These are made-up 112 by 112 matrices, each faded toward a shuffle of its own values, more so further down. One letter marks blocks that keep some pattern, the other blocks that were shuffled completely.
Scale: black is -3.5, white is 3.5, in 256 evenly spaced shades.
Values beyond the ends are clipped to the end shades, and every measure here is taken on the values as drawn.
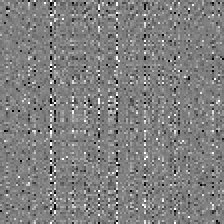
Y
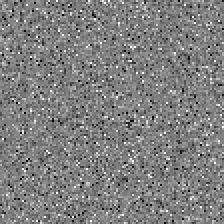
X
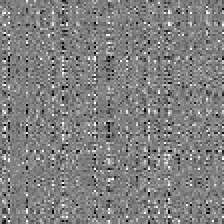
Y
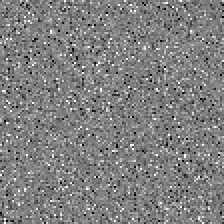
X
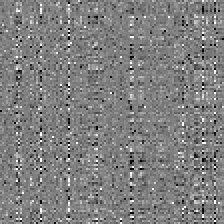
Y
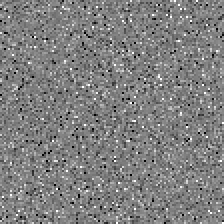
X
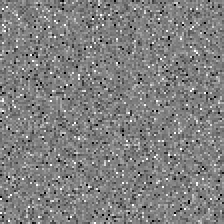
X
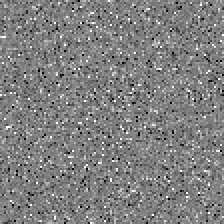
X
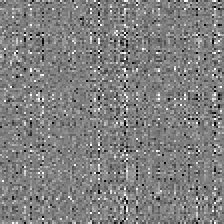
Y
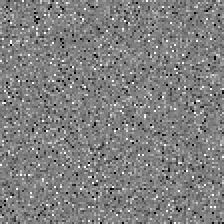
X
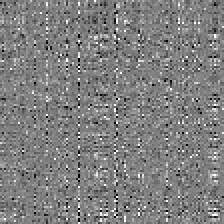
Y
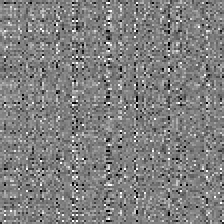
Y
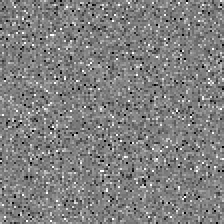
X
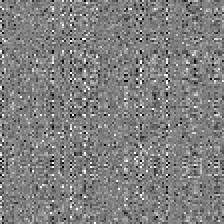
Y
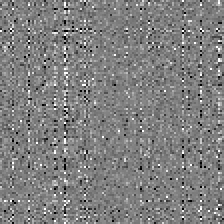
Y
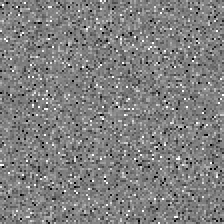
X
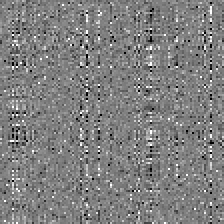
Y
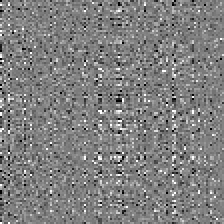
Y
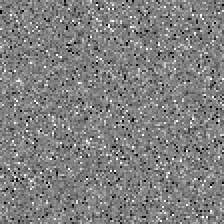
X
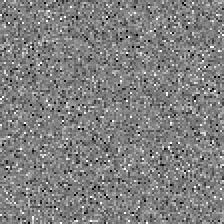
X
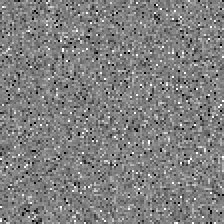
X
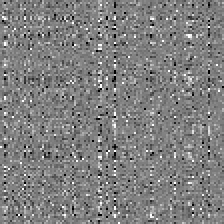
Y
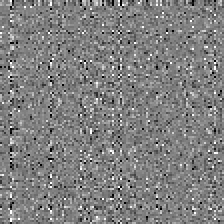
Y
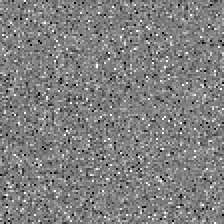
X
